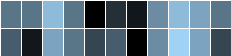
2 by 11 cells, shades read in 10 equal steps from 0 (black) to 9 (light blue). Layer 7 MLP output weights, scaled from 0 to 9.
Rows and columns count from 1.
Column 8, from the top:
6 6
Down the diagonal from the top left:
5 1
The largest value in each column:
5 5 8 5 3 4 1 6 9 7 5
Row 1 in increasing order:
0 1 2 5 5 5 5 6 7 8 8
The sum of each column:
9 6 15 10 3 6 1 12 17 14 8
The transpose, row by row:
5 4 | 5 1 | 8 7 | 5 5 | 0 3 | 2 4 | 1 0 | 6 6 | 8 9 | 7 7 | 5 3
